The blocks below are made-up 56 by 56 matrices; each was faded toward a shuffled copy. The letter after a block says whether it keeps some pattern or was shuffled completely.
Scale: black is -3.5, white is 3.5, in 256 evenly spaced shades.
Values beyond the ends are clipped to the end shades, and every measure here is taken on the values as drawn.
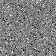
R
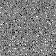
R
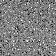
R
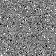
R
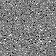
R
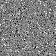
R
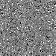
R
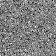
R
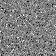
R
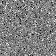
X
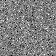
X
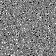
X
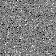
R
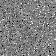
X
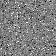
X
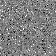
R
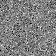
X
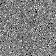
R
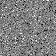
R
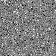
X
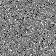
X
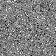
R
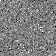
R
